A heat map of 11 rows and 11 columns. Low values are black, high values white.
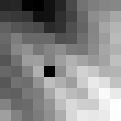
Roughest part: centre. Ninth with the highest average: bottom right. Grain: diagonal, down to the right. Slope: up to the bottom right. Lone odd cells: 1, lower than its neighbours.
